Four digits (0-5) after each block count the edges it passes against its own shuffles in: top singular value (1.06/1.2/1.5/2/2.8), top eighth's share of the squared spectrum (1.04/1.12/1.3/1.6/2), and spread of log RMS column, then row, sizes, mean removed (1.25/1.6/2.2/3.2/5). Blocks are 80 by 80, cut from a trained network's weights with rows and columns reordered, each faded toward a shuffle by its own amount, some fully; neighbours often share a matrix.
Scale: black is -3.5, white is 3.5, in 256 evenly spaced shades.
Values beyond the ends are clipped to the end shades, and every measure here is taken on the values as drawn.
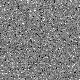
0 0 0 0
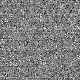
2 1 0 0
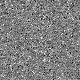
0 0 0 0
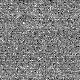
2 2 1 0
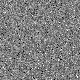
0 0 0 0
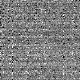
3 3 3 1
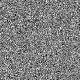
2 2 0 0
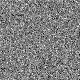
0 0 0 0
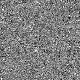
2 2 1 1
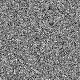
2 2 0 0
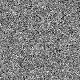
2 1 0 0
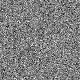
0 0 0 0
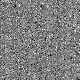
1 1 0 0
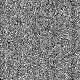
2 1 0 0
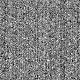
3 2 0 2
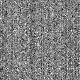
3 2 0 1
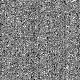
2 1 0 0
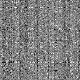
3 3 1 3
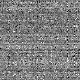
3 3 3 1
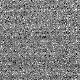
2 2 2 0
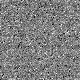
1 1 0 0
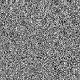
3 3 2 1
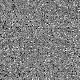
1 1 1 0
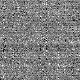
3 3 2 1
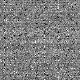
2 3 2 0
